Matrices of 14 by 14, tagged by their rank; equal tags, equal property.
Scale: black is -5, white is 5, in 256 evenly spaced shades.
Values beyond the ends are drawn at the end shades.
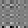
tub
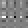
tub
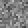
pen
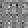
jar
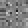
jar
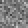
pen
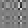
tub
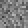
pen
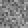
pen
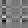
tub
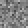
pen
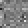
jar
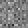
jar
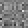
jar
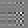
tub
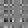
tub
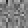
jar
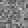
pen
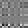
tub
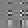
tub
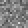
pen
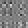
jar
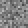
pen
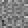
jar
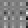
tub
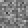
pen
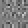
jar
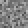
pen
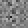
jar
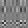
tub
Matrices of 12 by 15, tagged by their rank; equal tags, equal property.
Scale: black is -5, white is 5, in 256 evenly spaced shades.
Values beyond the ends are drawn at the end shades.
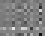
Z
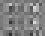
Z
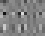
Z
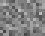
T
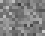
T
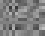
Z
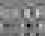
Z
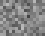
T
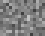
T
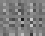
Z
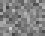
T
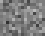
T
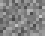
T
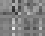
Z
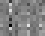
Z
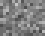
T
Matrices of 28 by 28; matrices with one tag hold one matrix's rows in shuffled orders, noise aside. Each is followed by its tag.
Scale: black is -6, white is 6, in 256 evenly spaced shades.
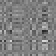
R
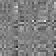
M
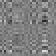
R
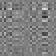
R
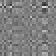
R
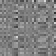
M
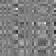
M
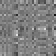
M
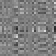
M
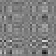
R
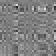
M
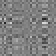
R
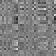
M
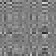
R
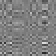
R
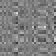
M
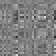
M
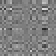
R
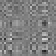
R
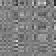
M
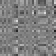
M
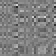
M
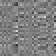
M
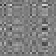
R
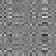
R
